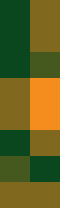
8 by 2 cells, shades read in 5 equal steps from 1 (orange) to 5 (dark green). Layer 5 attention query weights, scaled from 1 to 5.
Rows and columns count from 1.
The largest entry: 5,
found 5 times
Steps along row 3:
down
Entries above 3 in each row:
1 1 2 0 0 1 2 0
